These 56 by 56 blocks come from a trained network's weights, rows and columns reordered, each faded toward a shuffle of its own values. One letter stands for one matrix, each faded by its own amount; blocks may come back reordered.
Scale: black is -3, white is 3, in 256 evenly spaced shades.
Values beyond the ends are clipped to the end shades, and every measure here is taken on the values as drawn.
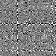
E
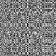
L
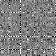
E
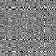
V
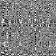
E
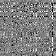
E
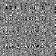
E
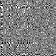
E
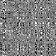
E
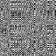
L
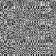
L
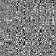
E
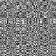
L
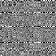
V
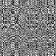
L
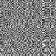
L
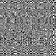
V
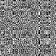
L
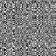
L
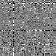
E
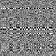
V
